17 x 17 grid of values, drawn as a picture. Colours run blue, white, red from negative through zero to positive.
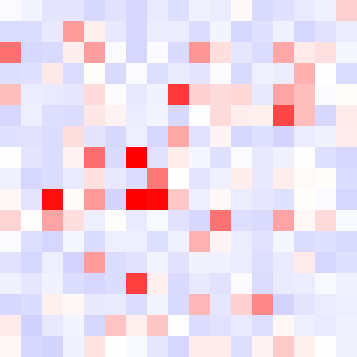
Ninth with the highest average: centre. Histogram: skewed, a long tail of high values. Seam: none. Roughest part: centre. Odd rows or columns: none. Mirror symmetry: none. Grain: fine.
